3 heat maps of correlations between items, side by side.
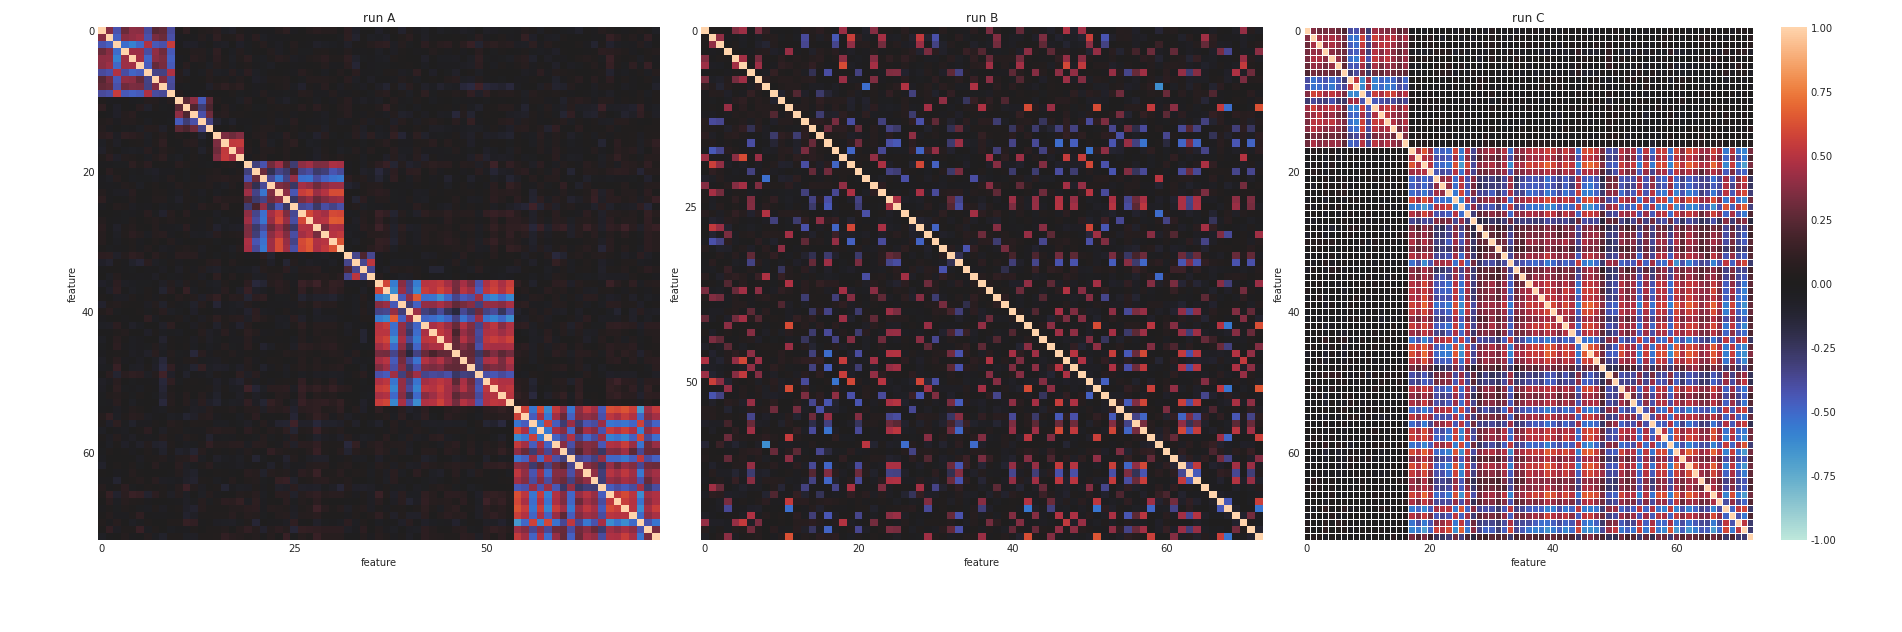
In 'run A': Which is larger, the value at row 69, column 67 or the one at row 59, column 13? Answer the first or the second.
the first
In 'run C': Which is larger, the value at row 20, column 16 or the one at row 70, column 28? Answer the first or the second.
the first
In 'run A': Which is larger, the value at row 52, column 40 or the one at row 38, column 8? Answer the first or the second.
the second
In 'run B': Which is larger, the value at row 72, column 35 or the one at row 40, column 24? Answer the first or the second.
the second
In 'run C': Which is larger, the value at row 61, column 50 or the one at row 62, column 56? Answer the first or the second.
the first
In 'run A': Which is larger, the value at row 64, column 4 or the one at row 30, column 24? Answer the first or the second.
the second
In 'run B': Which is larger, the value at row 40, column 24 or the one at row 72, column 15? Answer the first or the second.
the first
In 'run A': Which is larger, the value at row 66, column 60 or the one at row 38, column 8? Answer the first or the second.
the first
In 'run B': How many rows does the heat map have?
73
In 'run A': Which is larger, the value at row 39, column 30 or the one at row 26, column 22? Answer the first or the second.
the second
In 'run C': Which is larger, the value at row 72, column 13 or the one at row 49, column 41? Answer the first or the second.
the first
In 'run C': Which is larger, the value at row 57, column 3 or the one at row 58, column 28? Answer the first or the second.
the second
